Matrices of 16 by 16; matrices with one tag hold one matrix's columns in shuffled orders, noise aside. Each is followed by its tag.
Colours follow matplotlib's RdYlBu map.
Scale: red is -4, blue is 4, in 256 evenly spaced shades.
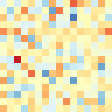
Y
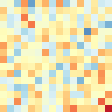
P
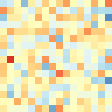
Y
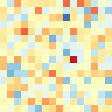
Y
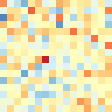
Y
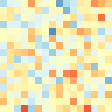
P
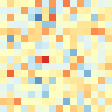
Y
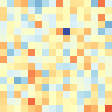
P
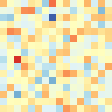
Y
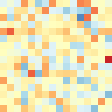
Y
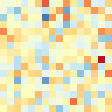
Y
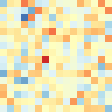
Y
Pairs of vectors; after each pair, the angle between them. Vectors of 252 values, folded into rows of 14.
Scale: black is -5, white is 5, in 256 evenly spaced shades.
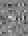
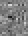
nearly opposite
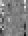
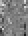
nearly parallel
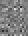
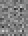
nearly opposite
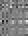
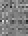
nearly opposite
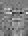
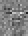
nearly opposite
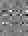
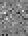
partly opposed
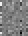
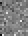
partly opposed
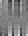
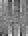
nearly parallel
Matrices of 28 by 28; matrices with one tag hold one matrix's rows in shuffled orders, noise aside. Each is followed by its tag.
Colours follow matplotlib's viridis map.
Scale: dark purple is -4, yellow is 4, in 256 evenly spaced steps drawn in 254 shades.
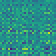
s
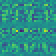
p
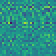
s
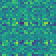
p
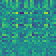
p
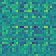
p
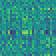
s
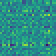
s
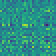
s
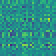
s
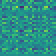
p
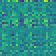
p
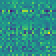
s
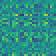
p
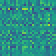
s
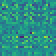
p
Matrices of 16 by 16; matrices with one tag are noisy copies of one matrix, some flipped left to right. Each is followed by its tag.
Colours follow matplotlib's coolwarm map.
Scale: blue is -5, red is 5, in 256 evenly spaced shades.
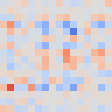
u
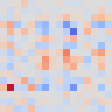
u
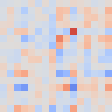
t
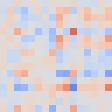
t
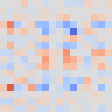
u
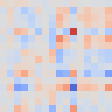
t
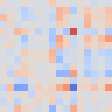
t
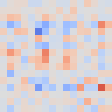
u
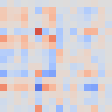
t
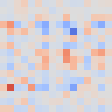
u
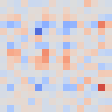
u
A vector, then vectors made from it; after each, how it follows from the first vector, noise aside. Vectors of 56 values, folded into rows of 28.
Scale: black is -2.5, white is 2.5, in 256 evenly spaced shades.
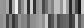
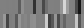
partly zeroed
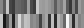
reversed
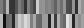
reversed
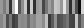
copied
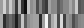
wrapped around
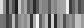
wrapped around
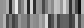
copied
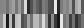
wrapped around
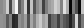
copied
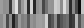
copied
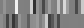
partly zeroed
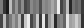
wrapped around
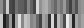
reversed
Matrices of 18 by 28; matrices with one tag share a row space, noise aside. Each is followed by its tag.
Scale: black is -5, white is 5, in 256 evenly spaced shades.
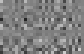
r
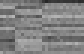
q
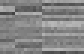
q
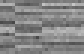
q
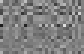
r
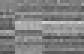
q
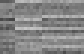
q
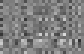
r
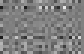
r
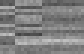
q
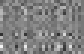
r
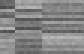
q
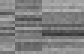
q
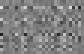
r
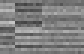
q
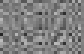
r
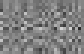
r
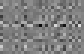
r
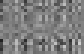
r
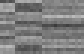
q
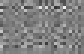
r
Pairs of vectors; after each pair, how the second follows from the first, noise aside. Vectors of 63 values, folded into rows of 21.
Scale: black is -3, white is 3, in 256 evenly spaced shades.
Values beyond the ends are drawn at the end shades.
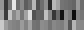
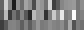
negated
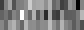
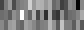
copied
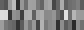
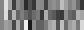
shuffled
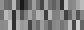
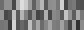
negated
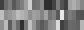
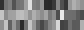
copied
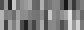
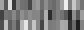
negated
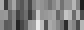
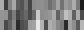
copied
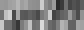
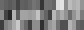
negated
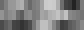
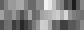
copied
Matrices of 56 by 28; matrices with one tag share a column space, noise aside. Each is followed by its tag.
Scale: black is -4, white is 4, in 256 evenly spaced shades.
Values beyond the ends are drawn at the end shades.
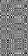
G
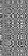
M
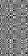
G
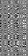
M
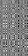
M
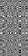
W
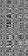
M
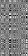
G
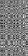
M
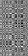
M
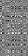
W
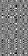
G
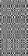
G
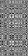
M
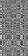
M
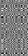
G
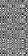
G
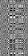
G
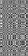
M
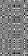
G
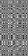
M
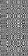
M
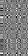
G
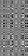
M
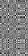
G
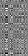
G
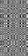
M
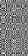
G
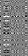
W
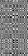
G
